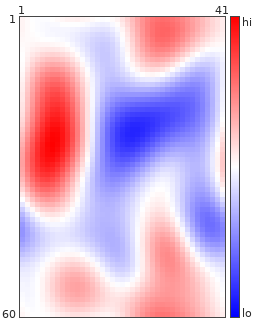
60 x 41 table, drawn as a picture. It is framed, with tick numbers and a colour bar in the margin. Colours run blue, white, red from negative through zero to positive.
Lone odd cells: none. Ninth with the lowest average: centre. Ninth with the highest average: middle left. Roughest part: middle left. Histogram: bell-shaped.
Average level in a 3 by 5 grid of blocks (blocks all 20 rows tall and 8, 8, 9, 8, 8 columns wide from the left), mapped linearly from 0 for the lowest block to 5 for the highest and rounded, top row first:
43222 / 53011 / 23242
